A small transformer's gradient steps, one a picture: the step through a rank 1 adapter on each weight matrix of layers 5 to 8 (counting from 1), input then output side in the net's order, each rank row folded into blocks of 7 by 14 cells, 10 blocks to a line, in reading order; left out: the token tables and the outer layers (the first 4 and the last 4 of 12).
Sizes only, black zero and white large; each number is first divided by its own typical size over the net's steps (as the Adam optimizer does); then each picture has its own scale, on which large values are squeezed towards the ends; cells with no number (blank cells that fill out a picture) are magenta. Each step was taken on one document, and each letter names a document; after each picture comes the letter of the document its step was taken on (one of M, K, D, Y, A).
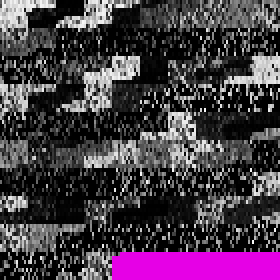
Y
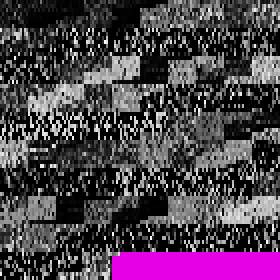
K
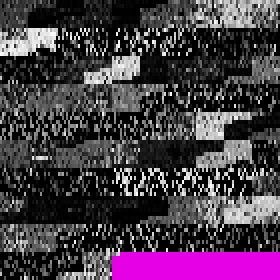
K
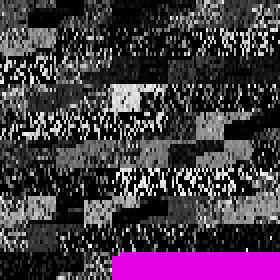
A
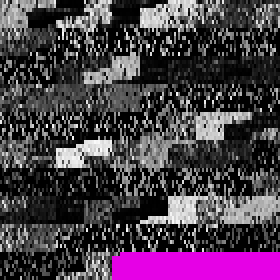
K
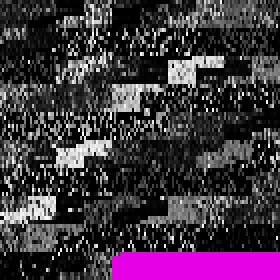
A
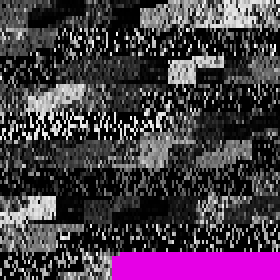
K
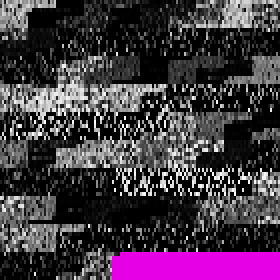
Y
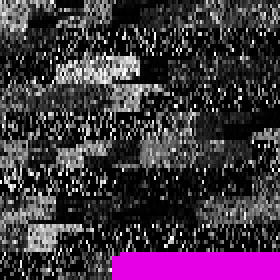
A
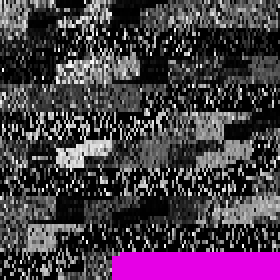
A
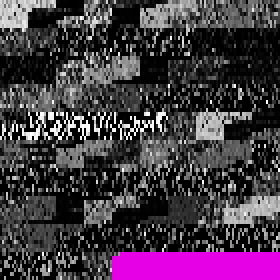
A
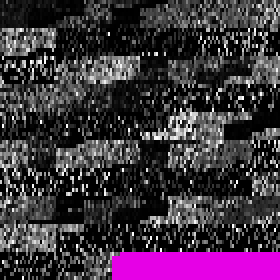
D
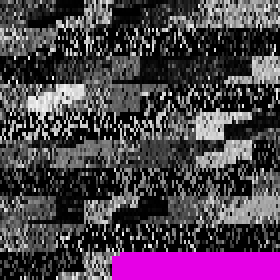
K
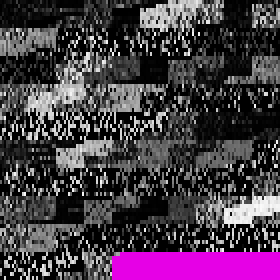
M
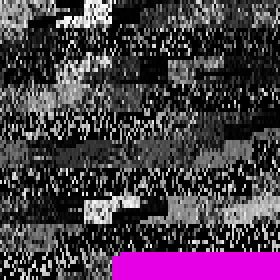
M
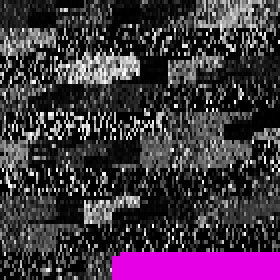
A
